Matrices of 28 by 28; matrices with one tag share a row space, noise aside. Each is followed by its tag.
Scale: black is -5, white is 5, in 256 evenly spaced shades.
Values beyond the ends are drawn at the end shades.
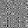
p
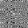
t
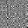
p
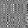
p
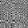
t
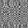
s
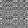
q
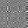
p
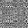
q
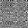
q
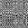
q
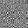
p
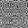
q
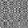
s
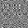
s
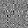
p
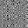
p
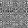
q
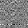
t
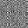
p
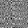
t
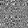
t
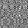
s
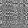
q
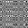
q
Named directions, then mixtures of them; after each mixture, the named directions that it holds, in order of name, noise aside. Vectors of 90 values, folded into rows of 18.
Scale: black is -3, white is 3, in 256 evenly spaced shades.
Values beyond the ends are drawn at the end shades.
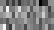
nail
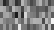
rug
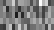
nail, rug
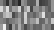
nail, rug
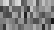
nail, rug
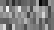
nail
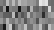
nail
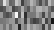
rug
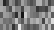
rug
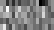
nail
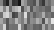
nail, rug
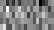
nail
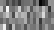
nail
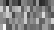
nail, rug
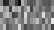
nail, rug
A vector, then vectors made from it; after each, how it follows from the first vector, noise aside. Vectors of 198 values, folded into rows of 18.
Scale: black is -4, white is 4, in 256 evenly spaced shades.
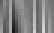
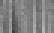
shrunk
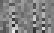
sign-scrambled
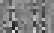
sign-scrambled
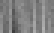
shrunk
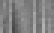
shrunk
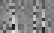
sign-scrambled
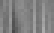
shrunk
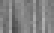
shrunk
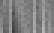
shrunk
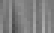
shrunk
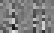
sign-scrambled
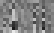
sign-scrambled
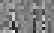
sign-scrambled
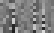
sign-scrambled
